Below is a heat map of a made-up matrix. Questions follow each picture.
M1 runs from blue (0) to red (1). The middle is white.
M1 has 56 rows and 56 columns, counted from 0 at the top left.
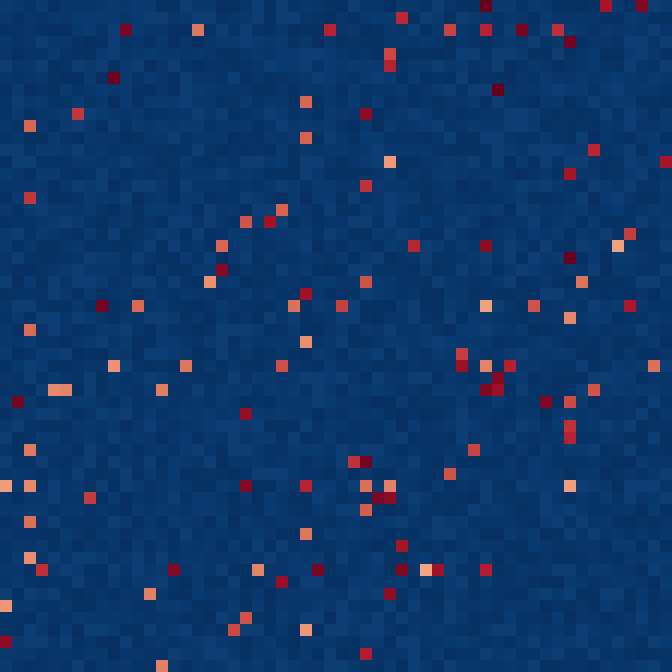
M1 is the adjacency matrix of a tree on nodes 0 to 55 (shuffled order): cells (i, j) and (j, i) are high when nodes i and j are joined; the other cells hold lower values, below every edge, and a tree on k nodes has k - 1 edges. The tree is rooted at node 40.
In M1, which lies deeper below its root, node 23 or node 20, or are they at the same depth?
node 23
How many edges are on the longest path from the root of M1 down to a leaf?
3
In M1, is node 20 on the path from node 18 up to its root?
yes
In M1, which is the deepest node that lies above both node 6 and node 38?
30
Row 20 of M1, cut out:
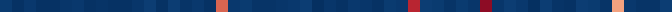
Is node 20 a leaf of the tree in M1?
no
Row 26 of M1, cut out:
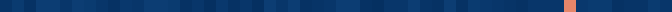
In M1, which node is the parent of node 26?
47
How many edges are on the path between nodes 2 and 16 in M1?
1
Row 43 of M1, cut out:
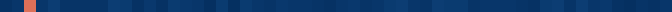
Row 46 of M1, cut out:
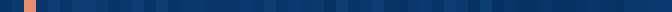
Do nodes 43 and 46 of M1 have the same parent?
yes
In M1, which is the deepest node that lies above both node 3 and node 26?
47
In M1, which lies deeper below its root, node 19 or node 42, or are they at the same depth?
node 19
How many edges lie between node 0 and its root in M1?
1
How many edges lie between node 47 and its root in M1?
1
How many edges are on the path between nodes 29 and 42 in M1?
3
